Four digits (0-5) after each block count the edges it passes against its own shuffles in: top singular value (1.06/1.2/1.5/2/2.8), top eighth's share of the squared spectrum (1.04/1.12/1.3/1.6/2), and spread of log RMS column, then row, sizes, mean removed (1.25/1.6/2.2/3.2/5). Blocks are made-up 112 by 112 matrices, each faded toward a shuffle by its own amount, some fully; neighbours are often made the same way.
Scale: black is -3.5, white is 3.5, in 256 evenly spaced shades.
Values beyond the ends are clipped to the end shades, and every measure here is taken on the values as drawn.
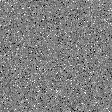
1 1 0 0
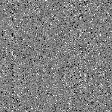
3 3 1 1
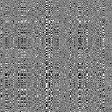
5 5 4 3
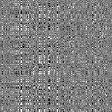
5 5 4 3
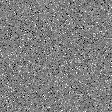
2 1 0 0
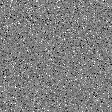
0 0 0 0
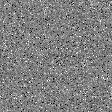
3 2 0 0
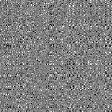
5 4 3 3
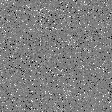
2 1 0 1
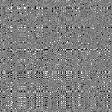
5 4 3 3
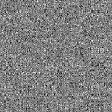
4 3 2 2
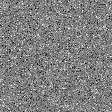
1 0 0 0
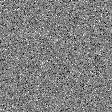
1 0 0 0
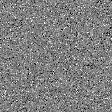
3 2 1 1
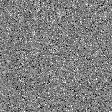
2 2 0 0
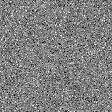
3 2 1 0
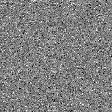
3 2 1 1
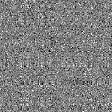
4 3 2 2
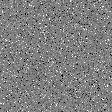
0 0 0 0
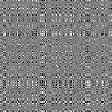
5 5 4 4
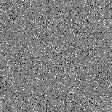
3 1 0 1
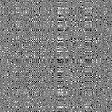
5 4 3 3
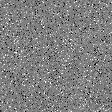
0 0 0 0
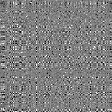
5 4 3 4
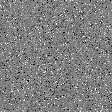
2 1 0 0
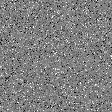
2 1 0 0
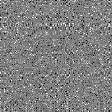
4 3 2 2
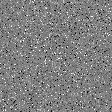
1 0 0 0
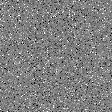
3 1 0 0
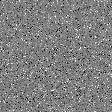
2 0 0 0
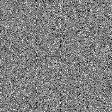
1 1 2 0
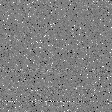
2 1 0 1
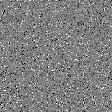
3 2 1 0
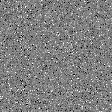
3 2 0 0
